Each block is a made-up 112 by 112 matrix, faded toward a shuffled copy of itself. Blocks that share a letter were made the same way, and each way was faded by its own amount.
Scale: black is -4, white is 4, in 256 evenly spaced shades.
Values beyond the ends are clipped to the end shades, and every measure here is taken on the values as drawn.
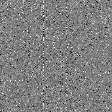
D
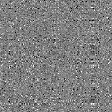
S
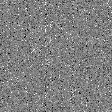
D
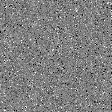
D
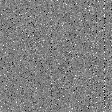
D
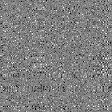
S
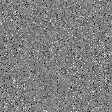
D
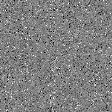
D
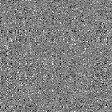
S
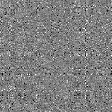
S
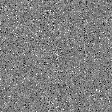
D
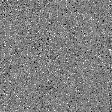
D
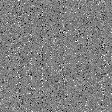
D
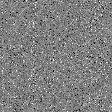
D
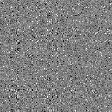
S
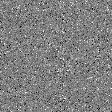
D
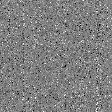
D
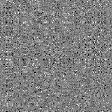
S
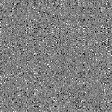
S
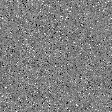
D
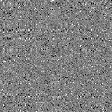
S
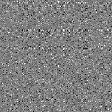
S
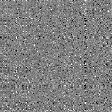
S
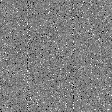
D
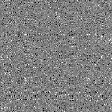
S
